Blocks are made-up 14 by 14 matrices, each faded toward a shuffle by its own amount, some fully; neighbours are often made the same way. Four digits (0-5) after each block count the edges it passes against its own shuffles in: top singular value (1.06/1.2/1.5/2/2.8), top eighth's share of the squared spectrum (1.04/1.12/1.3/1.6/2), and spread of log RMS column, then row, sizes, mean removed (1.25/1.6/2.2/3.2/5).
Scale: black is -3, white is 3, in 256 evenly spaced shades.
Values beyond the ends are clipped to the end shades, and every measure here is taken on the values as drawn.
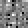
3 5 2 2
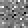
2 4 0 1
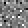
0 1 0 1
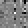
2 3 2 1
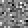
1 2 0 0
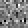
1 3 0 1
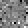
1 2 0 0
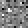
2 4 2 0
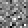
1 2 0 0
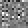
2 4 2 1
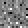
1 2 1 0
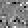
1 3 0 2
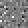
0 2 0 0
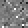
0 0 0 0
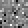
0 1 1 0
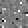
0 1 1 0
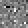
0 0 0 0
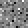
0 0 0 0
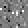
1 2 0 0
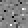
0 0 0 0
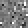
0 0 1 0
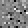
0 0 0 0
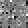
0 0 1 0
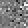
0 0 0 0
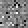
1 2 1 1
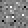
1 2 0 0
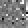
2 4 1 0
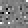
2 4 1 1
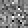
0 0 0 0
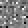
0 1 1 1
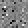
0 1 1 0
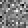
1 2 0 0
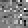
2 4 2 1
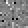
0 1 0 0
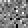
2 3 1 0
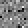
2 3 0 1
